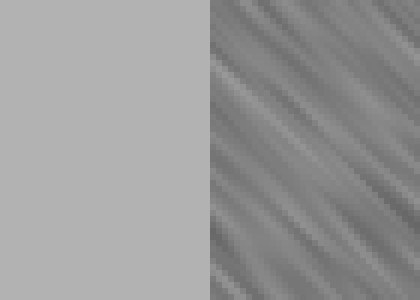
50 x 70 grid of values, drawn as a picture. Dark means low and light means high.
It is made of 1 by 2 panels. Panel 1,1: high, flat. Panel 1,2: middling, slanting down to the right, faint in contrast.
